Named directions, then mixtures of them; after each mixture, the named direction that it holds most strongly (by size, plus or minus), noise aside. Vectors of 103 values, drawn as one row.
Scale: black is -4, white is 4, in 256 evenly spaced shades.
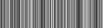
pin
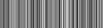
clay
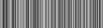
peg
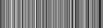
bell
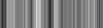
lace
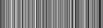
bell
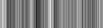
lace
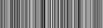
pin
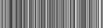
bell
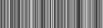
pin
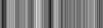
lace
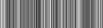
pin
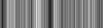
lace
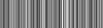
clay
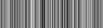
clay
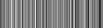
bell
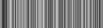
peg
